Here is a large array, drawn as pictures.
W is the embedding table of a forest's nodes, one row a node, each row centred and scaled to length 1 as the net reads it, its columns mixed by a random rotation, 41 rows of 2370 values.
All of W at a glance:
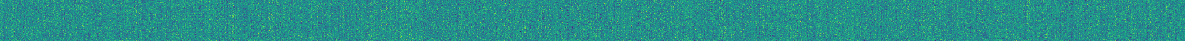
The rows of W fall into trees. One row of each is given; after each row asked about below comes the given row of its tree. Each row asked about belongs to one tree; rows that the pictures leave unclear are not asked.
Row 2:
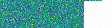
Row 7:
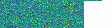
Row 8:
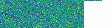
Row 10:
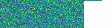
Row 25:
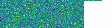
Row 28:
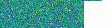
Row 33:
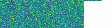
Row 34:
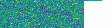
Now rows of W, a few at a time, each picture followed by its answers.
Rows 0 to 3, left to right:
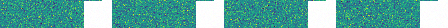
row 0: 2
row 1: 7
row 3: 33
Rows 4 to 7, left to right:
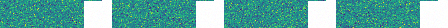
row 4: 34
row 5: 25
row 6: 7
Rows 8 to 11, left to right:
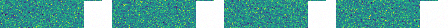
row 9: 7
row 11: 25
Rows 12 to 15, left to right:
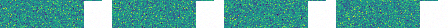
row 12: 10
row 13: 2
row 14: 8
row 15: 33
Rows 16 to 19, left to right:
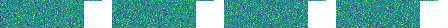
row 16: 25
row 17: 8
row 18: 2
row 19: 2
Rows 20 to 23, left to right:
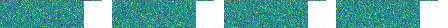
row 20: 28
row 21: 8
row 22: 10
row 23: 25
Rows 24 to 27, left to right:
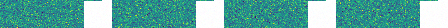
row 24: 7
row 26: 28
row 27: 28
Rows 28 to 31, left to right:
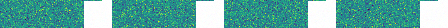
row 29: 33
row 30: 2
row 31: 8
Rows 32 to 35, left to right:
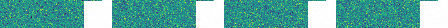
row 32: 28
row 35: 33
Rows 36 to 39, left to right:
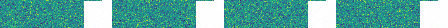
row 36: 33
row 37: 34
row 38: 10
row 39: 7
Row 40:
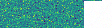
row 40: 25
